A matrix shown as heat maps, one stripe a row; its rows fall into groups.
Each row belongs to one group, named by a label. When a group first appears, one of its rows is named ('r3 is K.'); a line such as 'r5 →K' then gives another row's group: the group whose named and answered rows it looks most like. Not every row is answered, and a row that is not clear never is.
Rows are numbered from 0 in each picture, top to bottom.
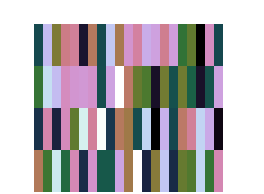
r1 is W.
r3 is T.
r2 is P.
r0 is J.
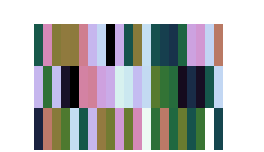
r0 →P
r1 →W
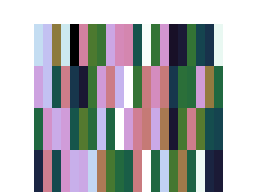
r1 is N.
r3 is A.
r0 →W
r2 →N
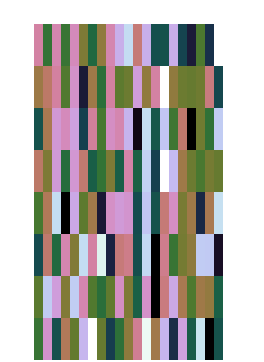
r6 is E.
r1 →J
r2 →W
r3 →E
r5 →P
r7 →A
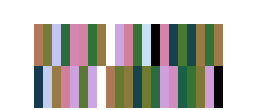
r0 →W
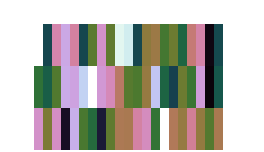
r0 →N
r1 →A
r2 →E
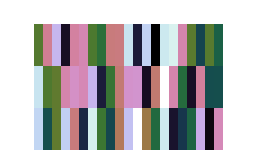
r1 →T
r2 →T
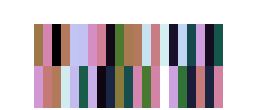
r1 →T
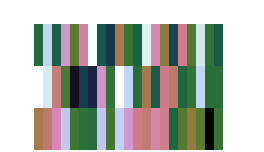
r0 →A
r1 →N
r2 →N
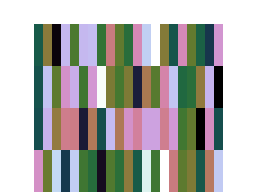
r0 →A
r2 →J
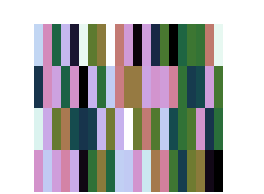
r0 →W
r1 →J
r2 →N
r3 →N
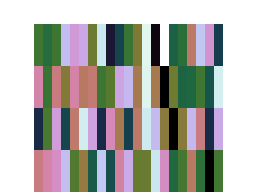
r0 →P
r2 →A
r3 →N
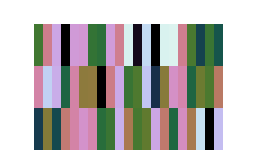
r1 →E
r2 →A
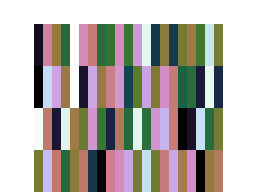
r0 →P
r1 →J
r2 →T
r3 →E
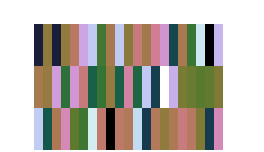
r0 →A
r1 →E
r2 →T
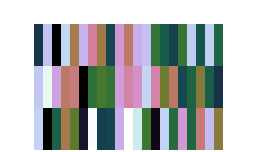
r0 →P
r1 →N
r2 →T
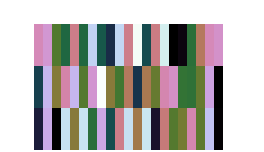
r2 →P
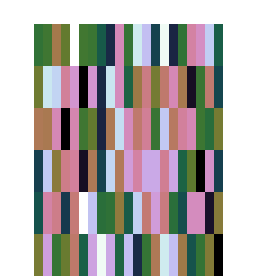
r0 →P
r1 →J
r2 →E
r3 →J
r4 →A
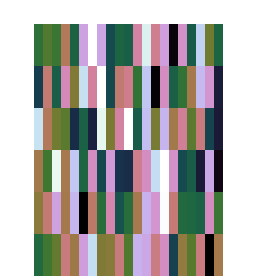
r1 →P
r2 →N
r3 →J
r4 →J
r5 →A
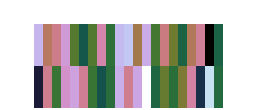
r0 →N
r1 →P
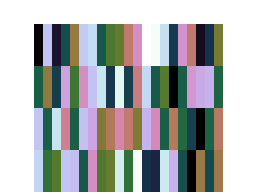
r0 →A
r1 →P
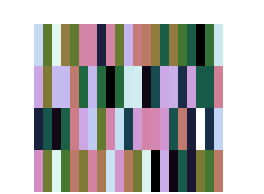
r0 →W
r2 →A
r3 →W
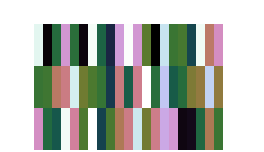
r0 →T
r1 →P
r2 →T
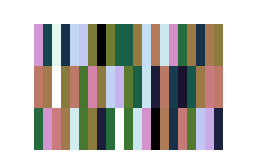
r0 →E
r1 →W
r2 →P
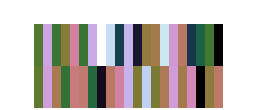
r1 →E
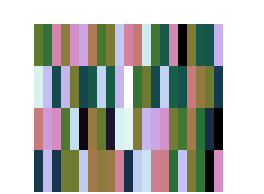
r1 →N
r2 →N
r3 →A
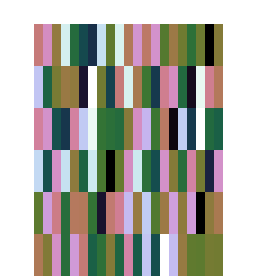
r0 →N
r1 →T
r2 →A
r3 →T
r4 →E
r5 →E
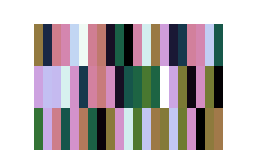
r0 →P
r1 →J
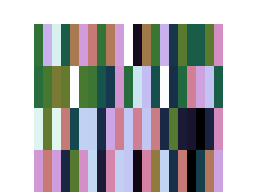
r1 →P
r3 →W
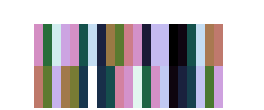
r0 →T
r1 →T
